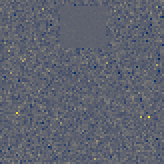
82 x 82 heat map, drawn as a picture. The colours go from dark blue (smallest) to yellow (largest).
A few values lie far out on both sides of the bulk. No single row or column stands out from its neighbours. The top middle is the calmest part. There are no regular stripes. In the top middle lies a patch that is calmer than the rest.
